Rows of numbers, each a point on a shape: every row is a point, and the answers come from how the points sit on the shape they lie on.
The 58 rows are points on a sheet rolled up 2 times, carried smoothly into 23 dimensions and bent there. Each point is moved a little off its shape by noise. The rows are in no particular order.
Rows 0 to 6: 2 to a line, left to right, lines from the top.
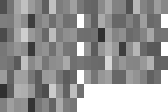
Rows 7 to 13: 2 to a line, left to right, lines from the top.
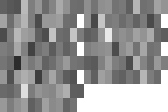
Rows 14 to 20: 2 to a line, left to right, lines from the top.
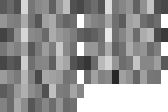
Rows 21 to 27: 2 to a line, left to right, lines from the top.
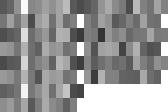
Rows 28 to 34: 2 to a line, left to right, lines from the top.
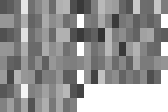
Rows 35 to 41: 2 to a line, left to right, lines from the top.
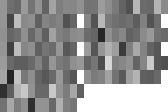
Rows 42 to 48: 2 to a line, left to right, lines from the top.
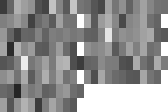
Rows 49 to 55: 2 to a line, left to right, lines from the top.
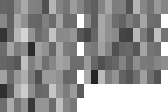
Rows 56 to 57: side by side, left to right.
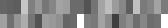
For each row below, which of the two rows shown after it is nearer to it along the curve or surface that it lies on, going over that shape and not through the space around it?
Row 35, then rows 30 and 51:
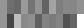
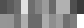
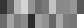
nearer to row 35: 51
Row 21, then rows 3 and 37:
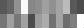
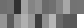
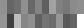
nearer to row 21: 3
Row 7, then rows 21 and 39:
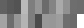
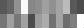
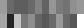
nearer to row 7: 21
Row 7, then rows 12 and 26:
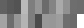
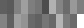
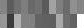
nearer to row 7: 26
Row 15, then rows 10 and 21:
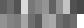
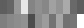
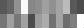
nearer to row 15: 21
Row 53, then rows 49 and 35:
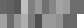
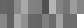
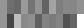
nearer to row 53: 35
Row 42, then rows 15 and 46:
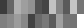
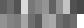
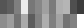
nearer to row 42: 46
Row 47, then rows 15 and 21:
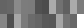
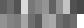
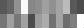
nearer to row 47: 21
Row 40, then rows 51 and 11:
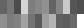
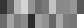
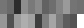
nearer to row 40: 11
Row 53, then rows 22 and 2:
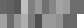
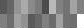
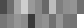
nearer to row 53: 2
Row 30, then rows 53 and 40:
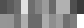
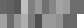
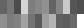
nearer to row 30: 40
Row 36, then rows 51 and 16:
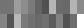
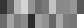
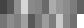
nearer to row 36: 51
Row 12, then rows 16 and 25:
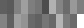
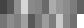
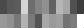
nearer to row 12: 16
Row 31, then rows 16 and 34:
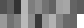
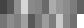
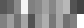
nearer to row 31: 34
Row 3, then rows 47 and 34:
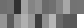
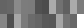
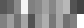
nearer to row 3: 34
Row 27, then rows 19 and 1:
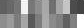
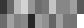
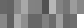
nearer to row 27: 19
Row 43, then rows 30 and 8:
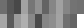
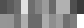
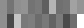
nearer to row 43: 8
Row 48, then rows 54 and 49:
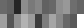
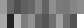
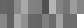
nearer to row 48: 54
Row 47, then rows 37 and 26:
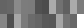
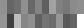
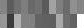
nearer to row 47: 26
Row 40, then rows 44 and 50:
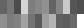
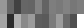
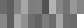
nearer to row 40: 44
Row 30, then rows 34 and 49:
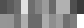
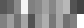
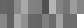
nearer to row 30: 34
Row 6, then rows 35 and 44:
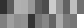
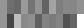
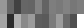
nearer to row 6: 35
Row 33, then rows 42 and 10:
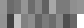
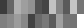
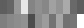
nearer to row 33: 42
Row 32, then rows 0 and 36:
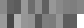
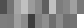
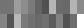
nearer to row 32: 36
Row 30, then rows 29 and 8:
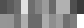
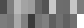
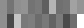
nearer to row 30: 29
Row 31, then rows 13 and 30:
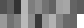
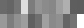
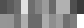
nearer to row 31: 30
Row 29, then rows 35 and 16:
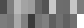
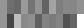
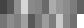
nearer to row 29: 35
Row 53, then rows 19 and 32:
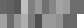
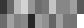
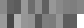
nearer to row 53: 32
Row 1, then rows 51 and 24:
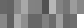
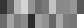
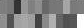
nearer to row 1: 51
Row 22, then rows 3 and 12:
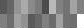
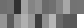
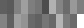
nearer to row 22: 12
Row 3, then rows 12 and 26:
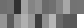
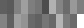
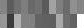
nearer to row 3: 26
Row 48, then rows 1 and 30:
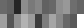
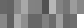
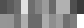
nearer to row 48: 30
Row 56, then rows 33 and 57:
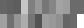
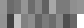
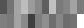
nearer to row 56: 33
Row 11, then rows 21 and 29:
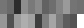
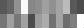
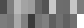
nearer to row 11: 21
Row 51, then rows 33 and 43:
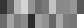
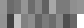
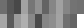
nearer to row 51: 33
